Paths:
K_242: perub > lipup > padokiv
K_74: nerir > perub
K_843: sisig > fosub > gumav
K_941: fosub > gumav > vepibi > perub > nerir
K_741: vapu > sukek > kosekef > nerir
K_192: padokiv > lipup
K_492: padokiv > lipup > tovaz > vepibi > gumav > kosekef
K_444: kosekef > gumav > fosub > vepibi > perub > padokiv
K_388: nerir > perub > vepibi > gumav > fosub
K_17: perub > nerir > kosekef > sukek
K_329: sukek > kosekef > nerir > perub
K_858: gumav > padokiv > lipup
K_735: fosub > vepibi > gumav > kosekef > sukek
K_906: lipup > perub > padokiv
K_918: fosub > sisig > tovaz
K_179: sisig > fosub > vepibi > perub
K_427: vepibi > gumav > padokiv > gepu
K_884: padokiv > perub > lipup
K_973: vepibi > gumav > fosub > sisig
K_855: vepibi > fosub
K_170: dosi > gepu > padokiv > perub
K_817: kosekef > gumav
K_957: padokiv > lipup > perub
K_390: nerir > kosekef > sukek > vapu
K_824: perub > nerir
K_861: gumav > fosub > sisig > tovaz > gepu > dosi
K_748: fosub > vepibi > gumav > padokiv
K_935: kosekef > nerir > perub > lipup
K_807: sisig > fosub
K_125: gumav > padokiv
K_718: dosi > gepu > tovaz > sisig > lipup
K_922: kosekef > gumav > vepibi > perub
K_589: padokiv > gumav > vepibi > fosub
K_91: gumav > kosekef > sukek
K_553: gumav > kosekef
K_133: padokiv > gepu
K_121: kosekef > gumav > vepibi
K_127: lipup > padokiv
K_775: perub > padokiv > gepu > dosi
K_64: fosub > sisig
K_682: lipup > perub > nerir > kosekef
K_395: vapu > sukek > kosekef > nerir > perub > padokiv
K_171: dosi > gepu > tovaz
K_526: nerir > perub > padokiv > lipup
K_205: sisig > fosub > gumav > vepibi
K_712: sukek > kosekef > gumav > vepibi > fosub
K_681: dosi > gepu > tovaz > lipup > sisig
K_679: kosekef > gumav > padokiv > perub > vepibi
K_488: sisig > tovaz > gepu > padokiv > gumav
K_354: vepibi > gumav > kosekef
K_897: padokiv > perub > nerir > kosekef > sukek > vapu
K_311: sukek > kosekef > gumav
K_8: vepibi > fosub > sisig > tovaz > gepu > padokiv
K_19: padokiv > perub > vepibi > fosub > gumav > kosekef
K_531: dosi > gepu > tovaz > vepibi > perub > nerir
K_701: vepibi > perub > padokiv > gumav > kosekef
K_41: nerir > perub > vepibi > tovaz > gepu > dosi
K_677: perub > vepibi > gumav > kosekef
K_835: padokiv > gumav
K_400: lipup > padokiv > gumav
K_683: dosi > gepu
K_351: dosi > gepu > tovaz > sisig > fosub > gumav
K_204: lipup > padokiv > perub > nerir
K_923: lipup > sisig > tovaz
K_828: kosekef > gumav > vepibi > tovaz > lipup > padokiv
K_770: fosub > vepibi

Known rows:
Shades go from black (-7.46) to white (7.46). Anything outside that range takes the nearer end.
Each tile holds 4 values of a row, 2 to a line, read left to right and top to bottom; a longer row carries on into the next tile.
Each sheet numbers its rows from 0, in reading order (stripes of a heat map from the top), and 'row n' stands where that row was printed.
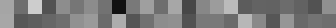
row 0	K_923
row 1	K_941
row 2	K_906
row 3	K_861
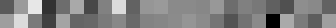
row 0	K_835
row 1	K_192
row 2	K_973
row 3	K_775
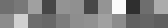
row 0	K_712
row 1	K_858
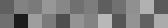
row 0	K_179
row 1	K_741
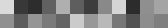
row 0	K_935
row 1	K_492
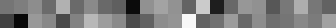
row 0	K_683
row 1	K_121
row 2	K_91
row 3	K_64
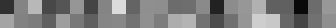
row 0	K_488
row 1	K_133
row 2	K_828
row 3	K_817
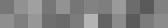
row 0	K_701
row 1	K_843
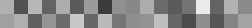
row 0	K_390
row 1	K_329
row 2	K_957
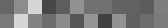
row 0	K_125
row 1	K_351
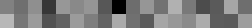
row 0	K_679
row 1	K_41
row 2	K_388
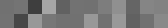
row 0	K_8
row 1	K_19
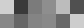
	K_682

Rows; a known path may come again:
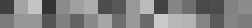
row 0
K_589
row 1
K_395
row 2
K_735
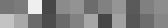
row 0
K_400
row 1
K_205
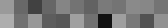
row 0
K_444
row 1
K_179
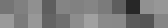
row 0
K_19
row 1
K_922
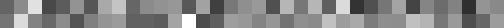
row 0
K_125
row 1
K_427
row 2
K_311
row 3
K_897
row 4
K_17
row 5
K_679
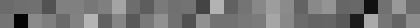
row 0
K_718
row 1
K_843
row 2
K_8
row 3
K_354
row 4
K_531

